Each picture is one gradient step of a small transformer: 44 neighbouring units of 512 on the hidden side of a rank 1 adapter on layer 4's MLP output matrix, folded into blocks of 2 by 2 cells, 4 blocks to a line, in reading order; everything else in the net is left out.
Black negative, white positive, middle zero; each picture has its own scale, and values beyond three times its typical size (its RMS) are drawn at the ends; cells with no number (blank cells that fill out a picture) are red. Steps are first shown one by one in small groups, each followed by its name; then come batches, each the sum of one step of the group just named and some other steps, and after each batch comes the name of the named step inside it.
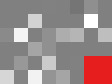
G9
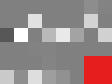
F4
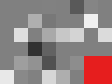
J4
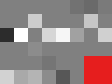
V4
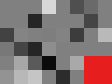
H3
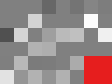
V4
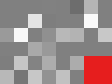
G9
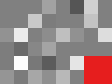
H3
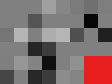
V4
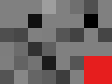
H3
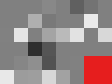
J4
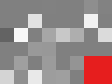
F4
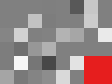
H3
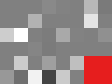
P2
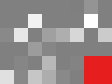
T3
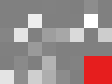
T3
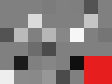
T3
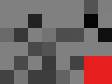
P2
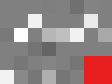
T3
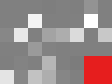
T3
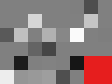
T3
